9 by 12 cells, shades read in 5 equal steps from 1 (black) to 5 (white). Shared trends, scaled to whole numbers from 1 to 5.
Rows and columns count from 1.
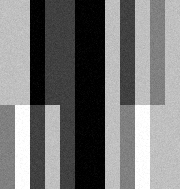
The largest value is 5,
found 8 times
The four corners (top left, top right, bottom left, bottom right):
4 4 3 4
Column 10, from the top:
4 4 4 4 4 5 5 5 5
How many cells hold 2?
23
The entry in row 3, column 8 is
4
